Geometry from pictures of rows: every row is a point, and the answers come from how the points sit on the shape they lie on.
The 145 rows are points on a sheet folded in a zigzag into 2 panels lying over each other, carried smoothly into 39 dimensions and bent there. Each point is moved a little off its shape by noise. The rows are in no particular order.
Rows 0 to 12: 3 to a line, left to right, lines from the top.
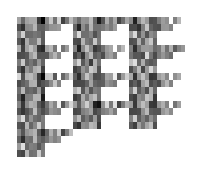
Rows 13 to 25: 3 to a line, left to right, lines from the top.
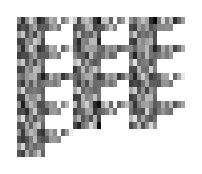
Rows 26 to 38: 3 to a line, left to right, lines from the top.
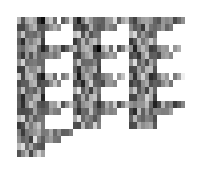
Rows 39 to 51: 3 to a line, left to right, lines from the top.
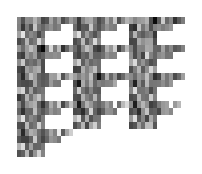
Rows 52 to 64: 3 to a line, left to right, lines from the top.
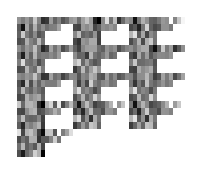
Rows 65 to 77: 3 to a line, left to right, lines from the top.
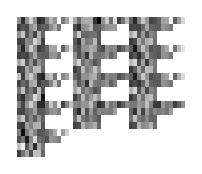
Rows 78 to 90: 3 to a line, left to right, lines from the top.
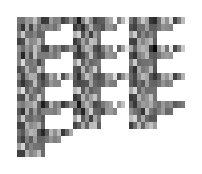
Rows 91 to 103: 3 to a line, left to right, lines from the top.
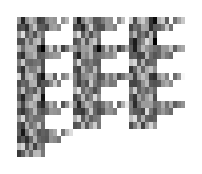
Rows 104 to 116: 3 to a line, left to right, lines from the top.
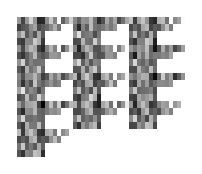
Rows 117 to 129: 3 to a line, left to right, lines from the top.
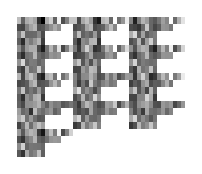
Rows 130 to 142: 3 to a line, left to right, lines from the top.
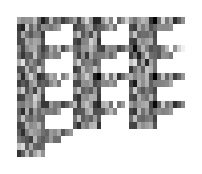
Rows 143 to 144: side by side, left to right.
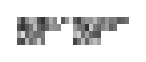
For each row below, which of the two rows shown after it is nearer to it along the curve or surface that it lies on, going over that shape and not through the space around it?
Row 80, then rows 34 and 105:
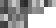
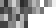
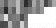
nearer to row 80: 34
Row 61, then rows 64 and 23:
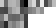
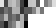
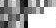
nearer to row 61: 64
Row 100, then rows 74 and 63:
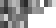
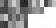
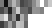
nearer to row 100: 63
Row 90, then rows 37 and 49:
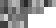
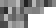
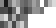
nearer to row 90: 37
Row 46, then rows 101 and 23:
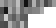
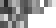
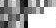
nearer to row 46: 101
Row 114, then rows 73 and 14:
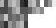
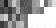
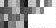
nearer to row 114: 14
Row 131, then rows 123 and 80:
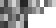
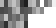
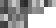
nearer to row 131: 80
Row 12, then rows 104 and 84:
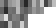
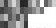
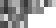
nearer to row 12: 84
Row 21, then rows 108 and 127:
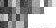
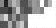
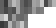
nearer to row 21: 127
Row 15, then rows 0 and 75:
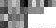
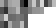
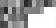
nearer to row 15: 75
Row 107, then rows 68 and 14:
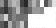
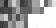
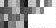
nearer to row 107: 14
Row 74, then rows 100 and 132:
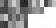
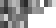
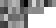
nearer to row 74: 132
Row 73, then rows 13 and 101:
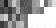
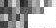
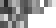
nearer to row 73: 13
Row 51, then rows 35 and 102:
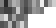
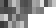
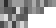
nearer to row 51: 102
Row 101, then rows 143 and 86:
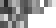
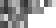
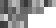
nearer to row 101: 143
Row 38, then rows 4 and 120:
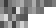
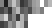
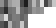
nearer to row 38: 120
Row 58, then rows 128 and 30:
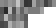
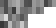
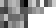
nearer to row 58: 128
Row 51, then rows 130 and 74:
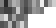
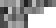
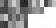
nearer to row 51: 74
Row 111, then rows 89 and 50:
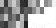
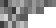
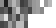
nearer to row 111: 50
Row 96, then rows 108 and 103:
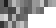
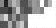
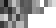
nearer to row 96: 103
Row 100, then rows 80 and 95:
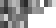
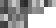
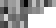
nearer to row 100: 95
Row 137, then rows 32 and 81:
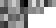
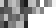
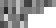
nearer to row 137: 32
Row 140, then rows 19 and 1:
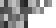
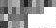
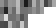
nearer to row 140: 1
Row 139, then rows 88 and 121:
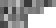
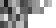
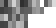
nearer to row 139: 121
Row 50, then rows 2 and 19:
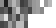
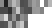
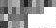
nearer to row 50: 2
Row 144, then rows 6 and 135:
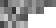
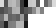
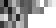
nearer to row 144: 135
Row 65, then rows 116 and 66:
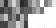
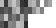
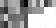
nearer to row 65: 116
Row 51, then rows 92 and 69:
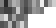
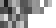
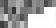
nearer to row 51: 92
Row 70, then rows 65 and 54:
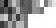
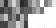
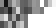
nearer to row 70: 65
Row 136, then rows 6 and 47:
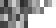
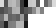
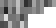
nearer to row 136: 6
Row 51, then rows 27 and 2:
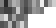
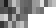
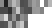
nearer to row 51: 2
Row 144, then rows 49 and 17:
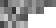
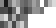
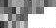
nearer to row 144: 17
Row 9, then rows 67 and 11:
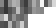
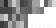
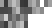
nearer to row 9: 11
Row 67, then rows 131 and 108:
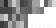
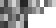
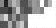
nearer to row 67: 131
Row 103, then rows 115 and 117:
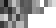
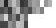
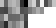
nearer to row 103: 115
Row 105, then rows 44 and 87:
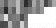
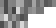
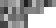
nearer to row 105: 44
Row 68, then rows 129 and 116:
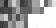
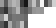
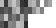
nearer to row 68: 116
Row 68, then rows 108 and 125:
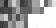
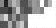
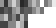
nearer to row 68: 125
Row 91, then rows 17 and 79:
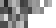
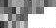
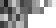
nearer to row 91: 79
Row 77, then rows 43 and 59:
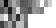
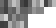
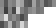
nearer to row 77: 43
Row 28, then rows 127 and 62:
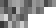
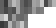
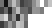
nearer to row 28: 127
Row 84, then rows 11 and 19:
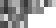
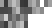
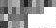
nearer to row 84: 11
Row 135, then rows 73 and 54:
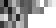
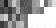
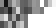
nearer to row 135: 73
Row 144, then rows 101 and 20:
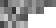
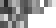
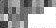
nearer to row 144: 20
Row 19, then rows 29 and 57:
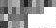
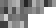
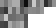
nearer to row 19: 29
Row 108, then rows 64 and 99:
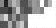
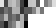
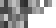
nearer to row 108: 99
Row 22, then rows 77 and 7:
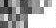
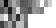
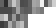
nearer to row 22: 77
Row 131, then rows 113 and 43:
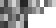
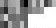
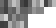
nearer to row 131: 43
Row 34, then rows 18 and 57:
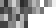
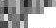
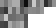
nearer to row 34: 57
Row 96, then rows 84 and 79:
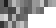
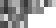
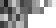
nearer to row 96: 79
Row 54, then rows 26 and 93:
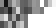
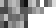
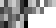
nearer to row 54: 26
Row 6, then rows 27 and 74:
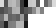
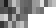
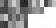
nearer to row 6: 74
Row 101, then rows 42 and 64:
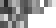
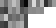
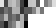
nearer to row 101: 64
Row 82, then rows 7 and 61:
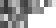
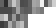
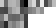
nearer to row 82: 61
